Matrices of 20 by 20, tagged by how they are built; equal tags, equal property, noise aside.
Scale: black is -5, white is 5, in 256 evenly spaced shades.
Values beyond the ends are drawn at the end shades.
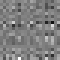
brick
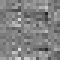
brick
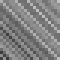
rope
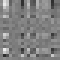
brick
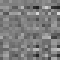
brick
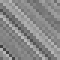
rope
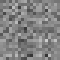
brick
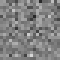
brick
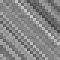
rope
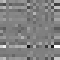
brick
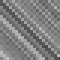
rope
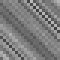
rope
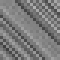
rope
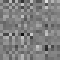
brick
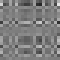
brick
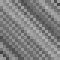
rope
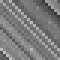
rope
